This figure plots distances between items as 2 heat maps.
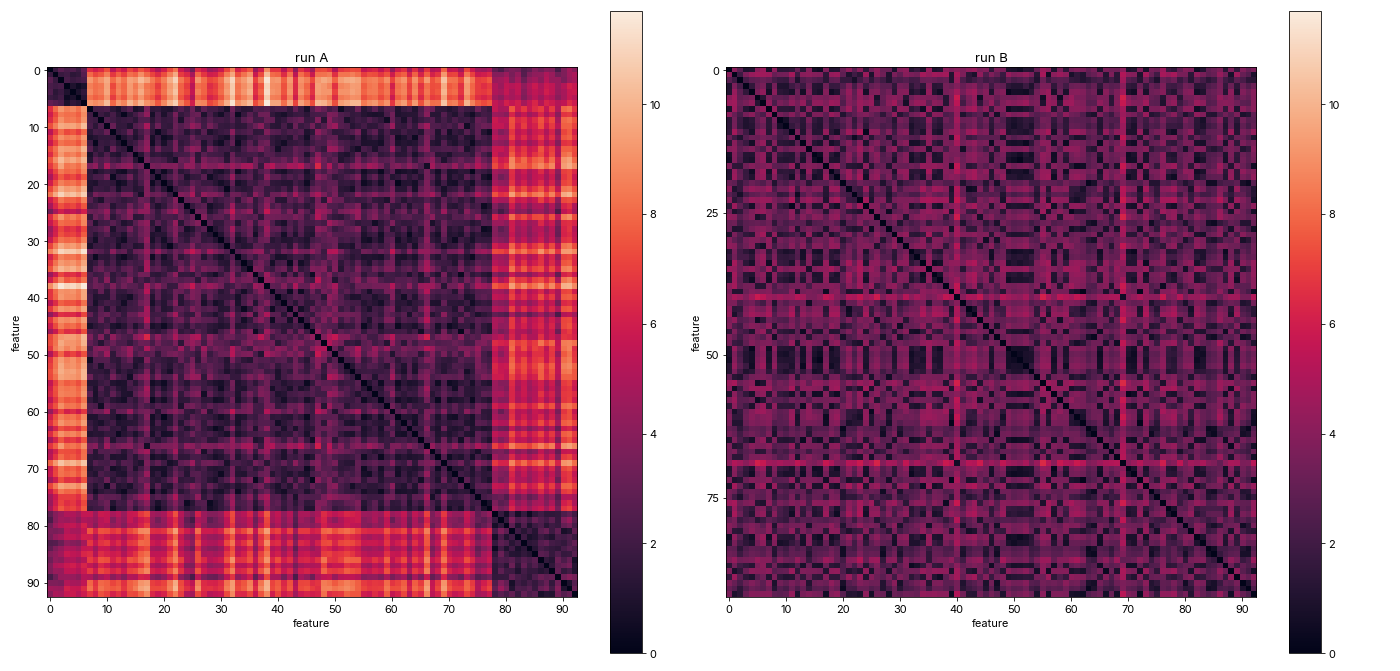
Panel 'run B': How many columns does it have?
93
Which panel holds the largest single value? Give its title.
run A
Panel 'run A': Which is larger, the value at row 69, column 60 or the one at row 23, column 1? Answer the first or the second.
the second
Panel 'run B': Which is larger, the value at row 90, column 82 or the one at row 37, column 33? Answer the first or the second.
the first
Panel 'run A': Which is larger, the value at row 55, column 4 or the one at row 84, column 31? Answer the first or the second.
the first
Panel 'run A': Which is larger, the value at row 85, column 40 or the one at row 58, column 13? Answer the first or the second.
the first
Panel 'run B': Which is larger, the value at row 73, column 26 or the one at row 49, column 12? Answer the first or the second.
the first
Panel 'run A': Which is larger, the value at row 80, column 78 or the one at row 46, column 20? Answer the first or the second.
the second
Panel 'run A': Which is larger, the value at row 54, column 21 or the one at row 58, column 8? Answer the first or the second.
the first
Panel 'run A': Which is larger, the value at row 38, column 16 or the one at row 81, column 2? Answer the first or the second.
the second
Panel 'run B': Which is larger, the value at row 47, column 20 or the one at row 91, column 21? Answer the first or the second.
the second
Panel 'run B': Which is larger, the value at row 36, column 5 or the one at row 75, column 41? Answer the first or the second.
the first
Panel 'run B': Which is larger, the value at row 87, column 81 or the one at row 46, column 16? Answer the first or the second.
the first
